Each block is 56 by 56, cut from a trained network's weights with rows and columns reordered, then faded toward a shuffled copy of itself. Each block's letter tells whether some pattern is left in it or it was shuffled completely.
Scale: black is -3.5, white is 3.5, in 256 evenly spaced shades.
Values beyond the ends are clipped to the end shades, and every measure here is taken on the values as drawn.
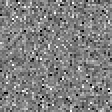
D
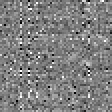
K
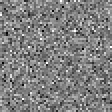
D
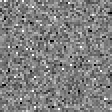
D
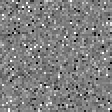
D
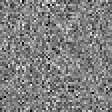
K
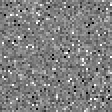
D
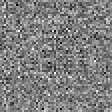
K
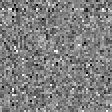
K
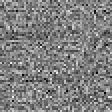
K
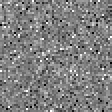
D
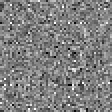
K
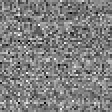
K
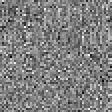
K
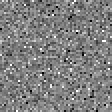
D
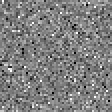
D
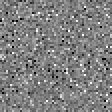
D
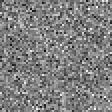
D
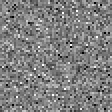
D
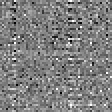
K
